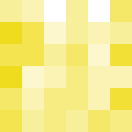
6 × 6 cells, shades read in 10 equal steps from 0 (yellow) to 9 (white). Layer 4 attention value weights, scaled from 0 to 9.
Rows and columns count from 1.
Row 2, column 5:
6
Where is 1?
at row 3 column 6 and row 5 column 6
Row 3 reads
2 2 5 3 7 1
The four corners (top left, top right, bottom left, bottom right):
5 3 2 4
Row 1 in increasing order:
3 5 5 6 9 9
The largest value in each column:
5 7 9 5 9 6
